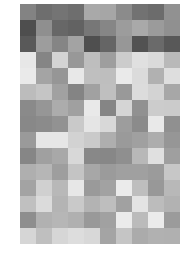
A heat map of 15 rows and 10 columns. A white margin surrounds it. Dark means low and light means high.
Seam: horizontal, 20% of the way down, the bottom part higher. Average level on the scale: 70%. Ninth with the lowest average: top left.
